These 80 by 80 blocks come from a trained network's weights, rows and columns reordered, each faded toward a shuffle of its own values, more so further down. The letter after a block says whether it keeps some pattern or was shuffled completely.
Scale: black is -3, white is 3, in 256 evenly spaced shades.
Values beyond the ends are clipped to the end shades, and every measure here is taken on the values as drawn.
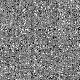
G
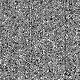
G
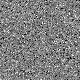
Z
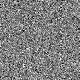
G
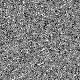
Z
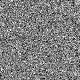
Z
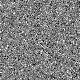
Z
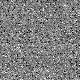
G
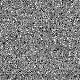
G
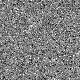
Z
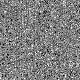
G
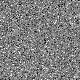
Z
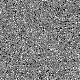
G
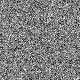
Z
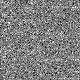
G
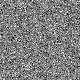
Z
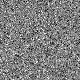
Z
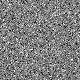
Z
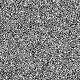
G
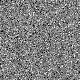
Z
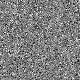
G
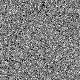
G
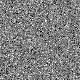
Z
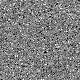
Z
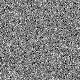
Z
